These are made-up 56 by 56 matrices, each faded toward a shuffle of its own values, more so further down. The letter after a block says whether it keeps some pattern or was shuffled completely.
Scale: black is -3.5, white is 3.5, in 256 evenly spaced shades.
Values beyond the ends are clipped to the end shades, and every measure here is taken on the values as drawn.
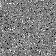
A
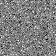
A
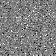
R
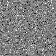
R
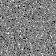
R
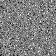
A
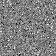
A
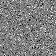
A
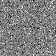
R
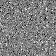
A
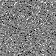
R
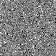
R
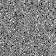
R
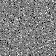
R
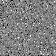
R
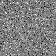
A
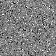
A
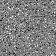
A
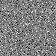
A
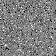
A
